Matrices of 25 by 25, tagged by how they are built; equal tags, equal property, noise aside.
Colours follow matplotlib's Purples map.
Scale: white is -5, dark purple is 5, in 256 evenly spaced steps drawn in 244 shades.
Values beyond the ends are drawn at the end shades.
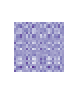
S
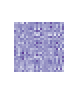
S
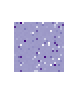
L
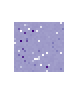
L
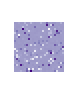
L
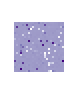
L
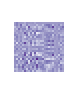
S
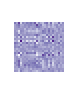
S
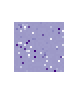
L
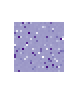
L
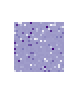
L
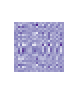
S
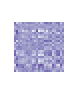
S
